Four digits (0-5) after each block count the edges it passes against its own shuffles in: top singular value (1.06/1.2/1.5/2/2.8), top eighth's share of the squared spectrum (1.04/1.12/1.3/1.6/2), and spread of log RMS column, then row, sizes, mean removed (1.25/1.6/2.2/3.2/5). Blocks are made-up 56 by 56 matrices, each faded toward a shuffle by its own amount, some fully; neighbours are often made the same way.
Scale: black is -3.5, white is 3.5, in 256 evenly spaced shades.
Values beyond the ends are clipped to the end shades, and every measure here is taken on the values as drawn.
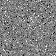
0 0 0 1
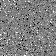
0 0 0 0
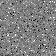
0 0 0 0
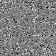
2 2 0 2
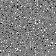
1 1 1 0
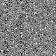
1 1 1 0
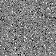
0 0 0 0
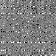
4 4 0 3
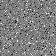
0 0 0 0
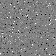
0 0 0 0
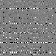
4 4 1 3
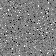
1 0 0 0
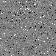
2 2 0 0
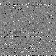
3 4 1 2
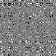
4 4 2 2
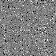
2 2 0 1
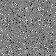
2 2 0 0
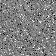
0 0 0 0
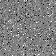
2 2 1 0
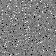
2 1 0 0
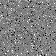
2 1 0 0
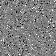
1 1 0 0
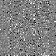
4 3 2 1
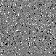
2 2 1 1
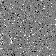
1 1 1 0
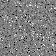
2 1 0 0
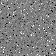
0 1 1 0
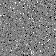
1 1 0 0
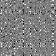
4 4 2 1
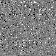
2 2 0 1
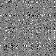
3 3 2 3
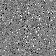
1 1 0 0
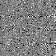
3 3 2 2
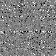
2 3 1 2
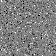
1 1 0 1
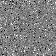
1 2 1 1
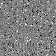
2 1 0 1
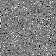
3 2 1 0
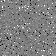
0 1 0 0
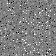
2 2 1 0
